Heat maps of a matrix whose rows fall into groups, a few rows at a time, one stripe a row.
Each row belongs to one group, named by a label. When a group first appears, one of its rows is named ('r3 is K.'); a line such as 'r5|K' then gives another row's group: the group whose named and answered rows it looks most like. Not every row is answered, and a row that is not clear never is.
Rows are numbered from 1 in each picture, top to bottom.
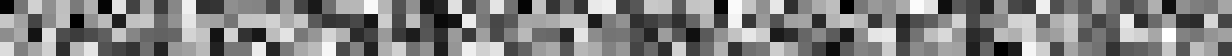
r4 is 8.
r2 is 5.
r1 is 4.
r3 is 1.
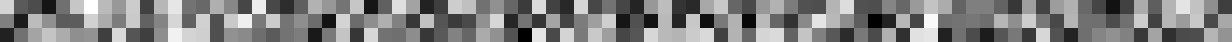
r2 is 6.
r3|4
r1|8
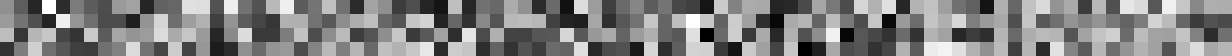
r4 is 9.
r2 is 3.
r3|6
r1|1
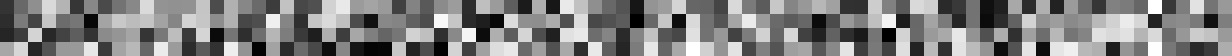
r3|9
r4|3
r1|4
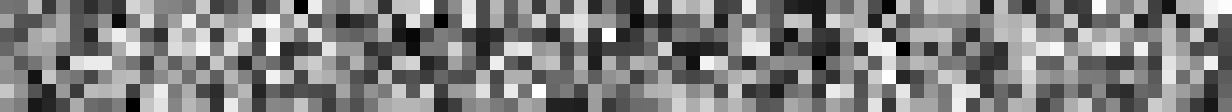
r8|3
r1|9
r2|5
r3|1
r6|1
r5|8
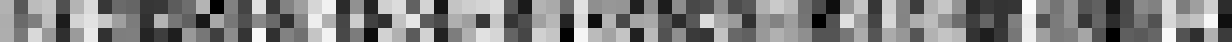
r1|8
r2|8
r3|8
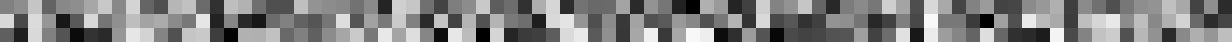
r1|8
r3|9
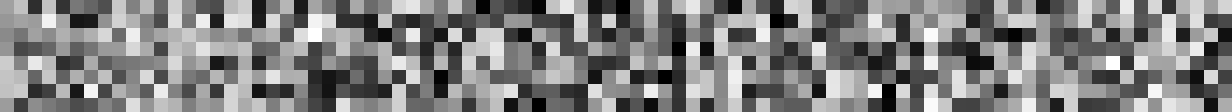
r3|8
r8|6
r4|6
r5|6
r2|1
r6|5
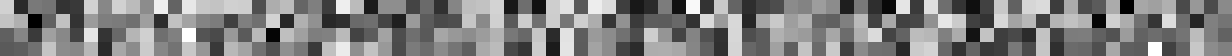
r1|6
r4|4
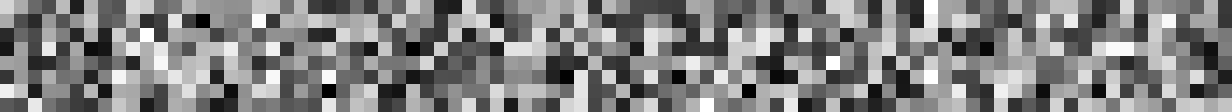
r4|1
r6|1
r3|4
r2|8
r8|9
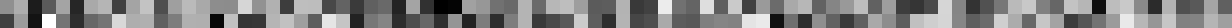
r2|1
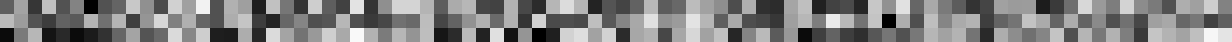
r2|3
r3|9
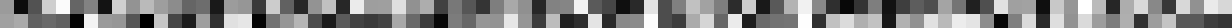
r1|9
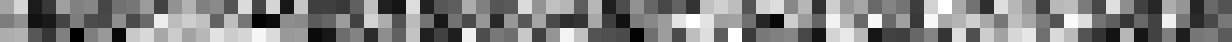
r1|5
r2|3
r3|5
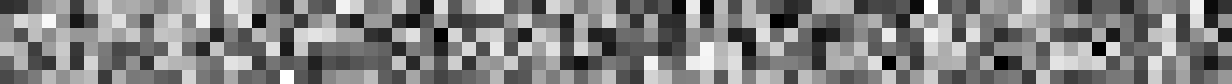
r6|4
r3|8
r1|6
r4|5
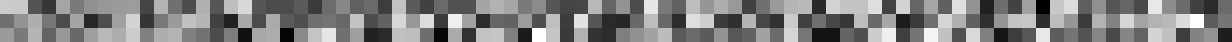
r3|8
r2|9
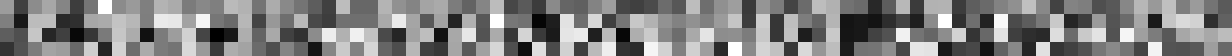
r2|6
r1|6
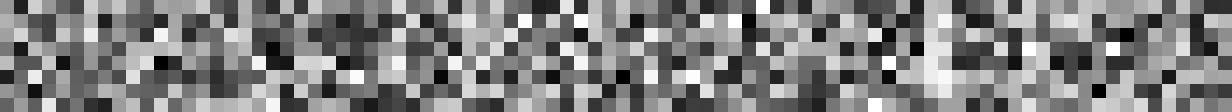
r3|3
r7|5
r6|9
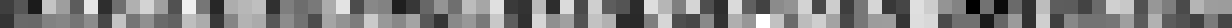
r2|4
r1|4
